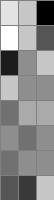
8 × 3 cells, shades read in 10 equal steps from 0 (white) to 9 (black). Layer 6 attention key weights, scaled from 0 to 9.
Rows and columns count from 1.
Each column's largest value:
8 7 9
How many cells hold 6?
2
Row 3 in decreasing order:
8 4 2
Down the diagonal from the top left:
1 2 2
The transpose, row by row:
1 0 8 2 5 4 5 6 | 2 2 4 4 3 5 4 7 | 9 6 2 4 3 4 4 2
